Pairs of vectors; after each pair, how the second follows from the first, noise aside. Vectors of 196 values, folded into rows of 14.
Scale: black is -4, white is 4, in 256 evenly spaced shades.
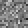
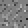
partly zeroed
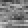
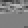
partly zeroed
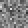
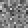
copied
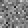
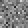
copied
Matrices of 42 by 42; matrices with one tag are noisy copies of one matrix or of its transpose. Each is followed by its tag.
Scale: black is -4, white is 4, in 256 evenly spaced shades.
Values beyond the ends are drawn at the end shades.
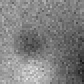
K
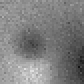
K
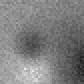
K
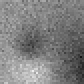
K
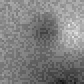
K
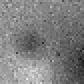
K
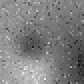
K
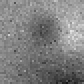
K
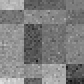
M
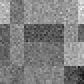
M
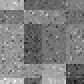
M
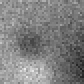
K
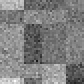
M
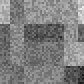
M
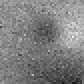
K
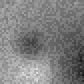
K
